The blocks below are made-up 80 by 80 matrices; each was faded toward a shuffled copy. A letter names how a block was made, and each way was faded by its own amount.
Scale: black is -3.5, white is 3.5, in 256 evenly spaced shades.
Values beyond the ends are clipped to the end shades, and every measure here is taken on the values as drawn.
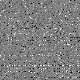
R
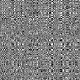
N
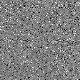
R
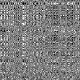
N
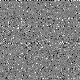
R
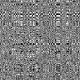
N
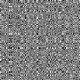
N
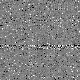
R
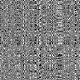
N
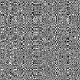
N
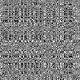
N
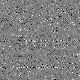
R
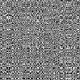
N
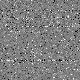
R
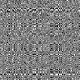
N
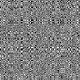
N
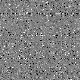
R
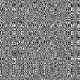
N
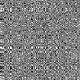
N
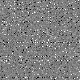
R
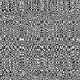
N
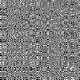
N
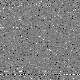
R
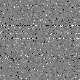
R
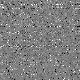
R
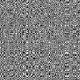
N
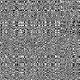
N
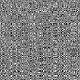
N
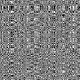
N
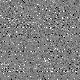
R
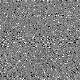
R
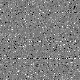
R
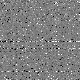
R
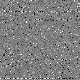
R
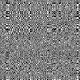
N
